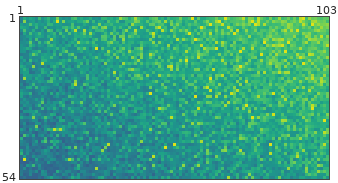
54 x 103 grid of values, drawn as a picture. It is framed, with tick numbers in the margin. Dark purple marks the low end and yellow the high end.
Ninth with the highest average: top right. Ninth with the lowest average: bottom left. Slope: up to the top right. Stripes: none. Grain: fine. Mirror symmetry: none.
